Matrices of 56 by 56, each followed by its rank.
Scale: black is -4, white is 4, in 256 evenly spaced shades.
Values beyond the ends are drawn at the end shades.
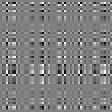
one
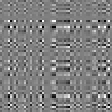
two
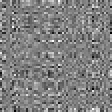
five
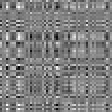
two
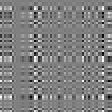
one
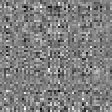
five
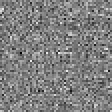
ten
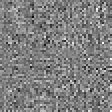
ten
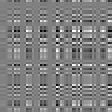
one
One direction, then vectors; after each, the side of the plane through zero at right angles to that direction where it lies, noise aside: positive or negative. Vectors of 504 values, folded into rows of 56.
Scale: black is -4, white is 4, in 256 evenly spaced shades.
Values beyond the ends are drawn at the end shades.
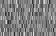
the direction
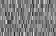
positive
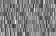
positive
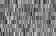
negative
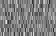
positive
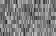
negative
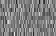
negative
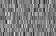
negative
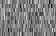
positive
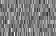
negative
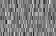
negative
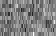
positive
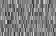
positive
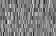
negative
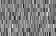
negative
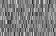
positive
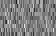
negative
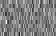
positive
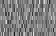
positive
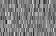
negative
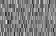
positive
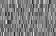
positive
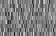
positive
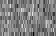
negative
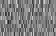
positive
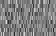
positive
